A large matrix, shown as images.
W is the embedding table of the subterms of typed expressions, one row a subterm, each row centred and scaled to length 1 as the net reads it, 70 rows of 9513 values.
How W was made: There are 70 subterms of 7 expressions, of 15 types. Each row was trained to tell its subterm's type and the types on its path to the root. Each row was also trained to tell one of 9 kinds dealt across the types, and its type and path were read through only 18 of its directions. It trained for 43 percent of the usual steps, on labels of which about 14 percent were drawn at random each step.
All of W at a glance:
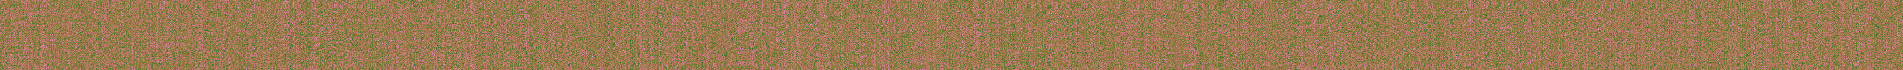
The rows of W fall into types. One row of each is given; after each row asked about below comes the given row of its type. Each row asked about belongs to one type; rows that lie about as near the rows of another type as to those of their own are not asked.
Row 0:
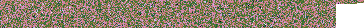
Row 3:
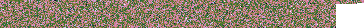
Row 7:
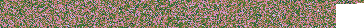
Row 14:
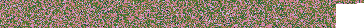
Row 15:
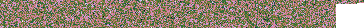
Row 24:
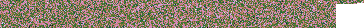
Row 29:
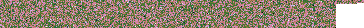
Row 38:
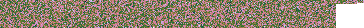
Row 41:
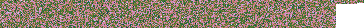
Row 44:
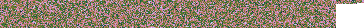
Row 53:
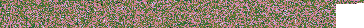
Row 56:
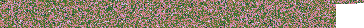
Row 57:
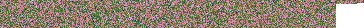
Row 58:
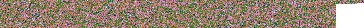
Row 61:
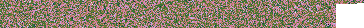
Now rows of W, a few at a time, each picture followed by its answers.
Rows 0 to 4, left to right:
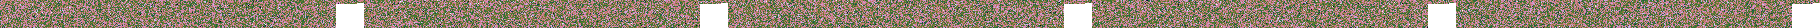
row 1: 24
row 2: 53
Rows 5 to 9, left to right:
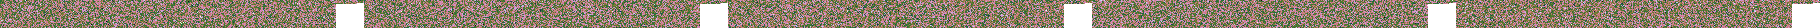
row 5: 38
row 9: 14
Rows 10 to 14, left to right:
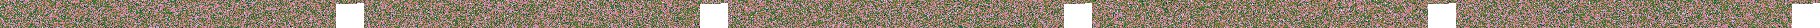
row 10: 44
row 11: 57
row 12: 24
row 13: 56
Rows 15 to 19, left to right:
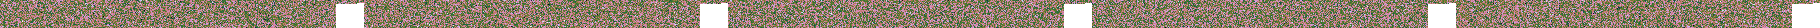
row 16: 29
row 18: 44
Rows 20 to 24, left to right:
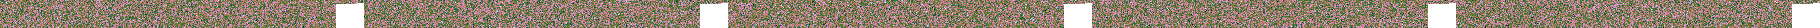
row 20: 38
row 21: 53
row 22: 41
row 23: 29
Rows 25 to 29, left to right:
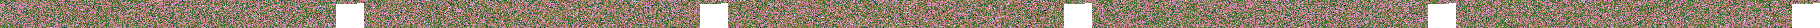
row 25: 57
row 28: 24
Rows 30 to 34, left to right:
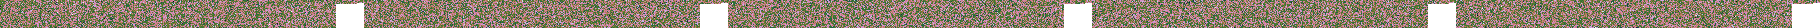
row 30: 53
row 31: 41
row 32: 15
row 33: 58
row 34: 15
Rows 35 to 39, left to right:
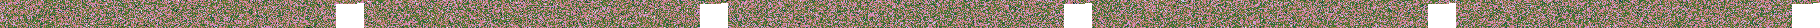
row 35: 29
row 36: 24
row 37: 57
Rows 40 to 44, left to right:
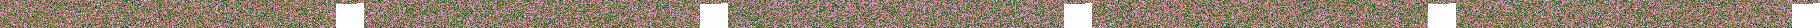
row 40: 15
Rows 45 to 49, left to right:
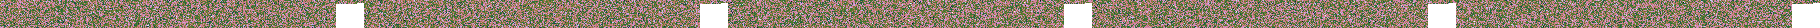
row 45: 57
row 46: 61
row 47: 3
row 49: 41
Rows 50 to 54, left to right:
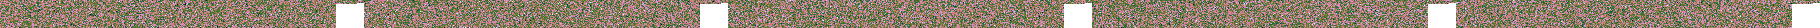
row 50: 14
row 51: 56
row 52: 38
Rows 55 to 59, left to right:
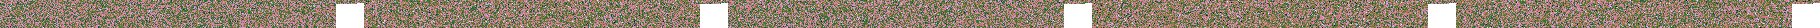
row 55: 44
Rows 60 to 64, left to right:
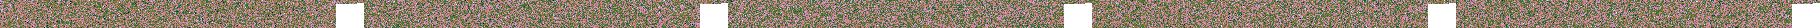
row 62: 41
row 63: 44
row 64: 56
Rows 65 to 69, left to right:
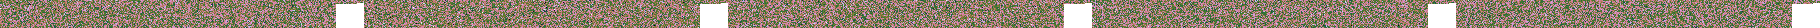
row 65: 38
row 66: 7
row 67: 14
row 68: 7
